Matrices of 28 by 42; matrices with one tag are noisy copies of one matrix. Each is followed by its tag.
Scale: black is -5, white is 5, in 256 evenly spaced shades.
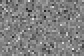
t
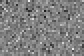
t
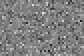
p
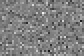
p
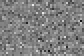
p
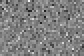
t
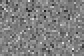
t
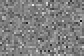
p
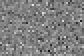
p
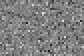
p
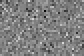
t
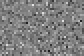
p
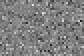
p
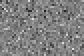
t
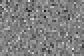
t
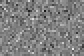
t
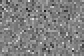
t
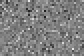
t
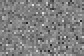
p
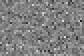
p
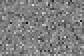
p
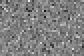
t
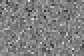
t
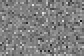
p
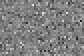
p
